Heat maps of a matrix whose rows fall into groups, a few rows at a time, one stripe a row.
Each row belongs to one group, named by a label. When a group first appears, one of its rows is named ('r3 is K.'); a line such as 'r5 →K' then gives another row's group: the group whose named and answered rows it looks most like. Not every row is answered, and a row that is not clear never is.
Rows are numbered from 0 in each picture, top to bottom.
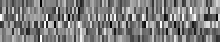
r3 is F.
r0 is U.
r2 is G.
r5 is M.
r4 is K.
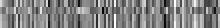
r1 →M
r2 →G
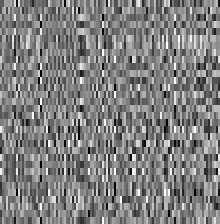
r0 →F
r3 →U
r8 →G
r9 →M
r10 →U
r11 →M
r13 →G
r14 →M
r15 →U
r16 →F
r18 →G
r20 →F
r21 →F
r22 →G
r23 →U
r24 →G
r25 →U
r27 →F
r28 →K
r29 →M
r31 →U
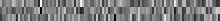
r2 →F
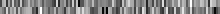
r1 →M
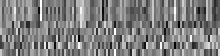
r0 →M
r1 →M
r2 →M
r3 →K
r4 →G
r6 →F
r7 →G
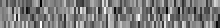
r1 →K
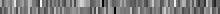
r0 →M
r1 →F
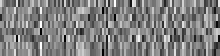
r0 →G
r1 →M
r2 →F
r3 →M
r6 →M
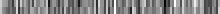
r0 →G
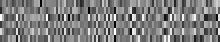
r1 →F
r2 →G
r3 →F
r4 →G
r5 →F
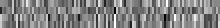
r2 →G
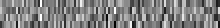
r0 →M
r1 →G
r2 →M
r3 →F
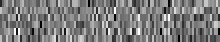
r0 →F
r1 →G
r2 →F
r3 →U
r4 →F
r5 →K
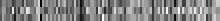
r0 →U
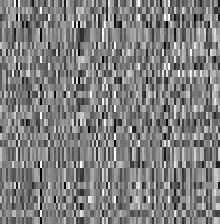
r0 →F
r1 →M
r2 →F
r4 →U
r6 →G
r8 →M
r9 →F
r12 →U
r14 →U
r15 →G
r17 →K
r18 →F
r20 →F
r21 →G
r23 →M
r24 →U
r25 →U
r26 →F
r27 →U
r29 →U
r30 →M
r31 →U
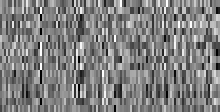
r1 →M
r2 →U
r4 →U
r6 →M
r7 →M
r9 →M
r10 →U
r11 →U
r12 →K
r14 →U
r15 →F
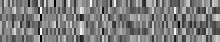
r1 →M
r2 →U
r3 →K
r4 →M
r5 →U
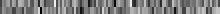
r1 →U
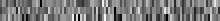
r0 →U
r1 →F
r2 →K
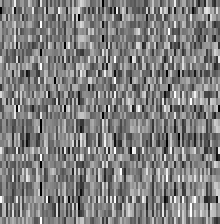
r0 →M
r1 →F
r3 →M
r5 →M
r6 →F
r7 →U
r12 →F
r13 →G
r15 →F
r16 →M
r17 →U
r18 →U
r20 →K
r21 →G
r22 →M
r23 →U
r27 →U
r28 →G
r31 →M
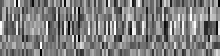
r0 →F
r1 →K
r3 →G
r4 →G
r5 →K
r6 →M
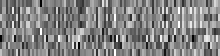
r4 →M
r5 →F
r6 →K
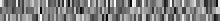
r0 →G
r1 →U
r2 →M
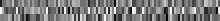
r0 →F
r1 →G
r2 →K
